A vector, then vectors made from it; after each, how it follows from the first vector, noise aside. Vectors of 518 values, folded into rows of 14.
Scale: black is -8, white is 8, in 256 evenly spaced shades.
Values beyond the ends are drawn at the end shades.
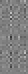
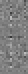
sign-scrambled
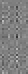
reversed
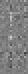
sign-scrambled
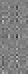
reversed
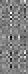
scaled up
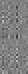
reversed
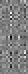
scaled up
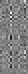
scaled up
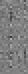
sign-scrambled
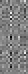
scaled up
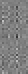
reversed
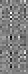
scaled up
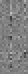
sign-scrambled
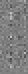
sign-scrambled
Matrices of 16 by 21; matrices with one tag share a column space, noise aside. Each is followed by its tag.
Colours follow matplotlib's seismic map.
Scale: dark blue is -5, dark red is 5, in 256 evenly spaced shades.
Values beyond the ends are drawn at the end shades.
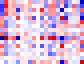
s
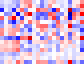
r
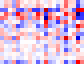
r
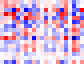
r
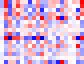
s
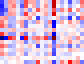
s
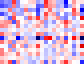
s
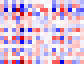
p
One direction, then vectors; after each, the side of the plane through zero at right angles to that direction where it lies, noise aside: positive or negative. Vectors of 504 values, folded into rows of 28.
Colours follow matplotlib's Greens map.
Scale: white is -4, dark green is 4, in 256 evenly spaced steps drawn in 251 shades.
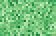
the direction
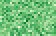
negative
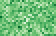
positive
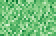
positive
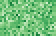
positive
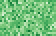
positive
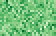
negative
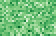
positive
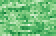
negative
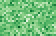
positive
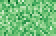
positive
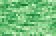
negative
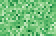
positive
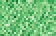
positive
